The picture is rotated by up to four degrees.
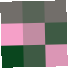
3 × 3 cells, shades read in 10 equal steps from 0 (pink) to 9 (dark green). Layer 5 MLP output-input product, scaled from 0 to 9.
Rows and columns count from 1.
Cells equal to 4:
0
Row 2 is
0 2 7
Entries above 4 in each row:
3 1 2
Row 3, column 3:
1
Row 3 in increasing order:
1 7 9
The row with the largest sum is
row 3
